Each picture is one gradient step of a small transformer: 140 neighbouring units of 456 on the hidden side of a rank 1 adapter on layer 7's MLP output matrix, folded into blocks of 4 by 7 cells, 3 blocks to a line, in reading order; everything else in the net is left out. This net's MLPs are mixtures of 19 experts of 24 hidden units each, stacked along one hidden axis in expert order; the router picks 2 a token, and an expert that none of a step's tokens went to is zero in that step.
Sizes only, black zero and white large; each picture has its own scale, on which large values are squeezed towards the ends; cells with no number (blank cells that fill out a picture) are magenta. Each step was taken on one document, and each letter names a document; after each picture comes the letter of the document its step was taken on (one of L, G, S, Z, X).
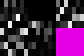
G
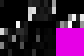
G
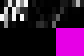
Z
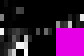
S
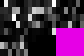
G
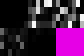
G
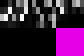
Z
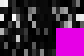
G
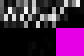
Z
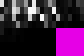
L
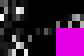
S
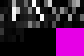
L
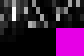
L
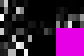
S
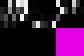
Z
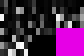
S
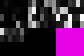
G
